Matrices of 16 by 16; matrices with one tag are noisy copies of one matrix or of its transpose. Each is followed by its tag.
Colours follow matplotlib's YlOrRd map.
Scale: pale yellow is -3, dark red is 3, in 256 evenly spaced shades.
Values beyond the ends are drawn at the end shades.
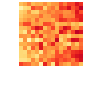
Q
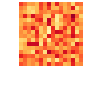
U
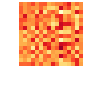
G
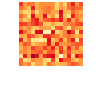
U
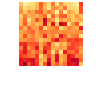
Q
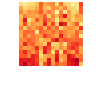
Q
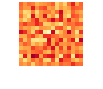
U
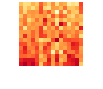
Q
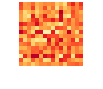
U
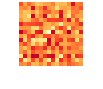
U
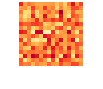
U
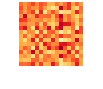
G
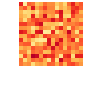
U
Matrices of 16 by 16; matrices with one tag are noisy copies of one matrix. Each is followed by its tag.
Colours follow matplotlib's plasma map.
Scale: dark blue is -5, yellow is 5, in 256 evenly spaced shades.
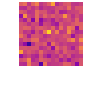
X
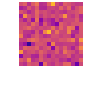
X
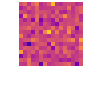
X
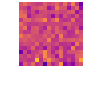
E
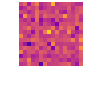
X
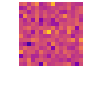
X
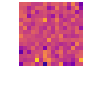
E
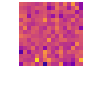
E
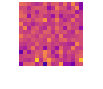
E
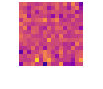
E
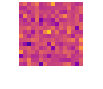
X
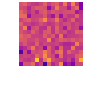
E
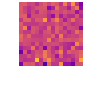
E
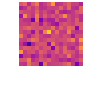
X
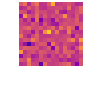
X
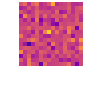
X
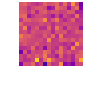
E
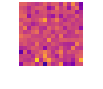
E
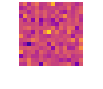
X
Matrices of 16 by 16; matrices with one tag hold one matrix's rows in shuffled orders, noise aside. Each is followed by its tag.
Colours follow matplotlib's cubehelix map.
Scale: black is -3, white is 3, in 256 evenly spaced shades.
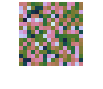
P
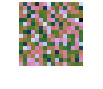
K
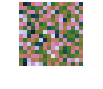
P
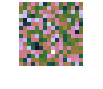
P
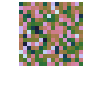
P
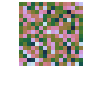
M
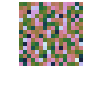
K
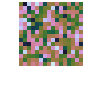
P
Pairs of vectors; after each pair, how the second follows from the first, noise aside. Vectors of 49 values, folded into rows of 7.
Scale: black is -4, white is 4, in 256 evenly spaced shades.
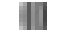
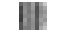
reversed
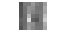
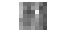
reversed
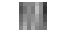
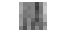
negated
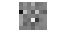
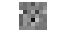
negated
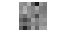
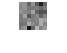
reversed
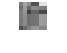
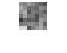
reversed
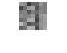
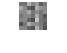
negated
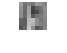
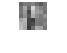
negated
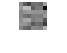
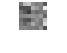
negated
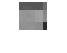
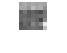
negated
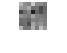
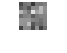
negated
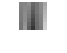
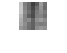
reversed
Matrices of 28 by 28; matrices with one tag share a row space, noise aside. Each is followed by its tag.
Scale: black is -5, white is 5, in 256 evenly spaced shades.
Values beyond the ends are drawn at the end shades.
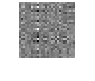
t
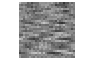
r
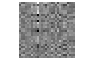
t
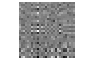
t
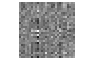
t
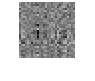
t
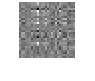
t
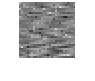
r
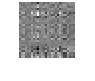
t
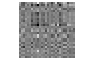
t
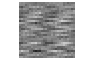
r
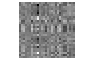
t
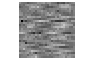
r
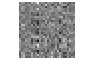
t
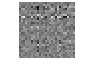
t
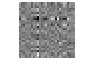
t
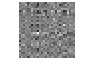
t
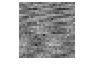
r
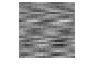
r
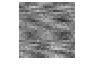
r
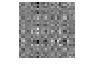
t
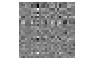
t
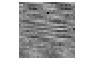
r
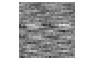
r
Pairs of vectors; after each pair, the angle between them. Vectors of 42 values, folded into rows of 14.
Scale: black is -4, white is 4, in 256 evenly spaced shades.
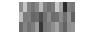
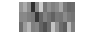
partly aligned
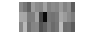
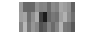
nearly parallel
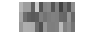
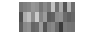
partly opposed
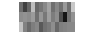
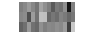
orthogonal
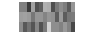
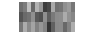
nearly opposite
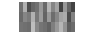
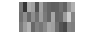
partly opposed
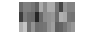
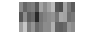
nearly parallel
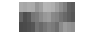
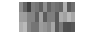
partly opposed
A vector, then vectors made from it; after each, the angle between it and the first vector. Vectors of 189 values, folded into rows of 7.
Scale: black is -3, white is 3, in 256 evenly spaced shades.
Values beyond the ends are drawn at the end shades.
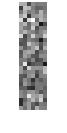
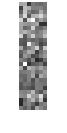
nearly parallel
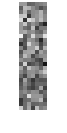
nearly parallel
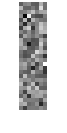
partly opposed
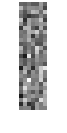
orthogonal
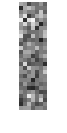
nearly parallel
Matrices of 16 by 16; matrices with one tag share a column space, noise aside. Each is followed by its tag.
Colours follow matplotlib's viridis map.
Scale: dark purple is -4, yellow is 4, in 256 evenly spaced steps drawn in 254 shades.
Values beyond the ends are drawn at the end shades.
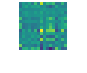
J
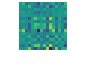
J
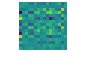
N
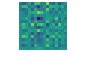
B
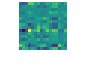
J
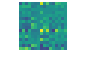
J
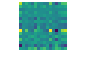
J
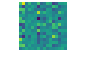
B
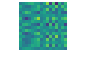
B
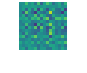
N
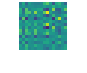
N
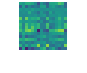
J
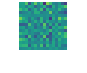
B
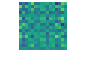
B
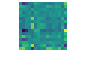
J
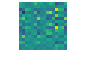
N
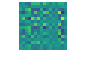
N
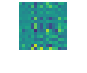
J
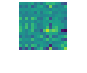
J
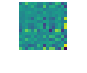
J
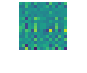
J
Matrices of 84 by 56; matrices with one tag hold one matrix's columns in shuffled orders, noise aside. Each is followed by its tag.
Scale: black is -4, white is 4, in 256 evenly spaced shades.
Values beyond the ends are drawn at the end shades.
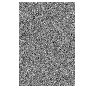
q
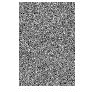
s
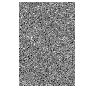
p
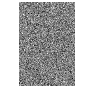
s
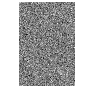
q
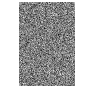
q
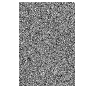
q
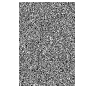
p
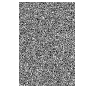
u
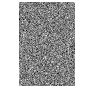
u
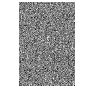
p
